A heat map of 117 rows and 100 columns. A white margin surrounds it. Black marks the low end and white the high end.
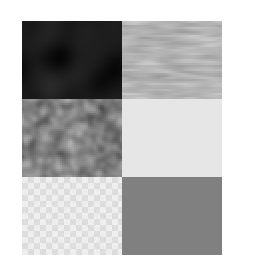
The table splits into 3 rows of 2 panels. Panel 1,1: very low, smooth, faint in contrast. Panel 1,2: high, streaked across, faint in contrast. Panel 2,1: middling, blotchy. Panel 2,2: very high, flat. Panel 3,1: very high, checkered, faint in contrast. Panel 3,2: middling, flat.
